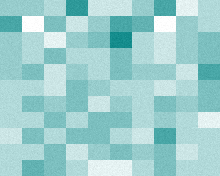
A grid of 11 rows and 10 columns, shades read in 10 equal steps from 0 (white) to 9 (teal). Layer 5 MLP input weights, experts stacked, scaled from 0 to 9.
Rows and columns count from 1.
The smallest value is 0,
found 2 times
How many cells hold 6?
2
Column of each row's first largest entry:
4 1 6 3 10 4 2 3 8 3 2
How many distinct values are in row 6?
4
